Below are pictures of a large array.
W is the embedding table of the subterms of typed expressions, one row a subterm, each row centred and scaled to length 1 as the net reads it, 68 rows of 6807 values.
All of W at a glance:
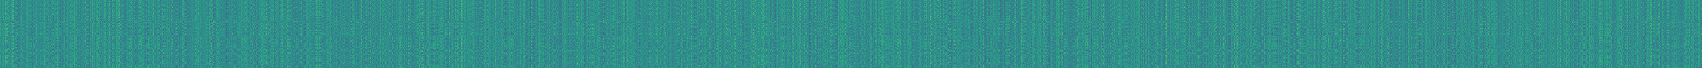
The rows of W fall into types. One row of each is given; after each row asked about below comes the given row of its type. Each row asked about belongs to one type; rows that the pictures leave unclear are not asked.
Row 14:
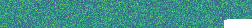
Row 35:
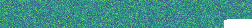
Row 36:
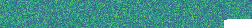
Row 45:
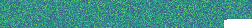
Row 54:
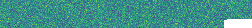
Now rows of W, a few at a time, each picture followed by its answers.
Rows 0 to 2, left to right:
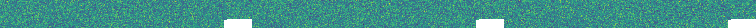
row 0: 36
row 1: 14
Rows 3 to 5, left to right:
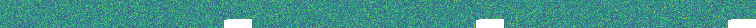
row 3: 14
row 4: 36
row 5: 45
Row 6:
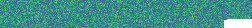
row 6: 36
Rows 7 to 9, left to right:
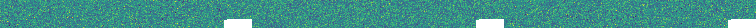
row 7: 35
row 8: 14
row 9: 14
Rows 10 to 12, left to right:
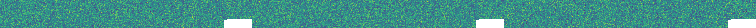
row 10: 45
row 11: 36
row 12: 54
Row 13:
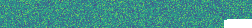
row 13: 14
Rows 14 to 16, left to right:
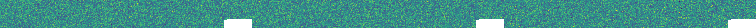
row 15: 36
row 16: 45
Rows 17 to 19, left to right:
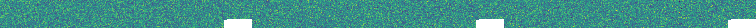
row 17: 36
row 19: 45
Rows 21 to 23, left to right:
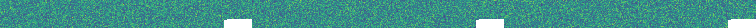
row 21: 35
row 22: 54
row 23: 36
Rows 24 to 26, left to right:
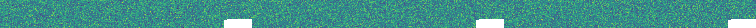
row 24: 35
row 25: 36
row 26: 45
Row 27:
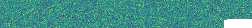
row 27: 14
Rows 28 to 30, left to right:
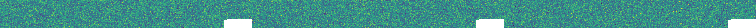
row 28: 35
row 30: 36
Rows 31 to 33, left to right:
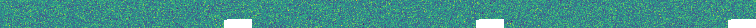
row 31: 35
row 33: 14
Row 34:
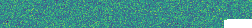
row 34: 14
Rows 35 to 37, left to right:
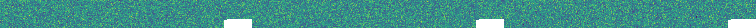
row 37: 14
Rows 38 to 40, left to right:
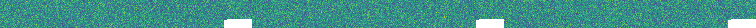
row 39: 45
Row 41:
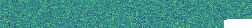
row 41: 35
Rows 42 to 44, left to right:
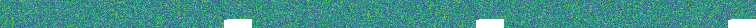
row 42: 45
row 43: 45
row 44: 36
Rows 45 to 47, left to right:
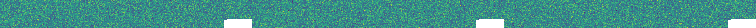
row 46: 45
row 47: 54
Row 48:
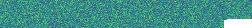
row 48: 36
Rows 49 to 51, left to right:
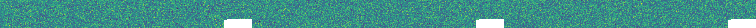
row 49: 35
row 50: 14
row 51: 14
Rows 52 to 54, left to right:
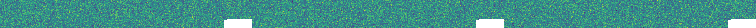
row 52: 45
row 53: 45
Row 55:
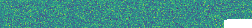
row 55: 35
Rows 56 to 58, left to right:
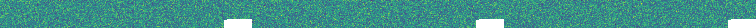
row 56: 36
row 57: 35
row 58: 14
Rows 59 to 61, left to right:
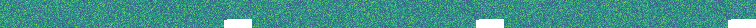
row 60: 14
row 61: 14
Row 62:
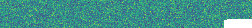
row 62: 35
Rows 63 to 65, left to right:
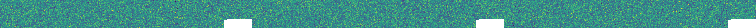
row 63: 45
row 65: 36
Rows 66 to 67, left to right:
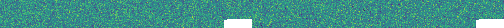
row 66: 45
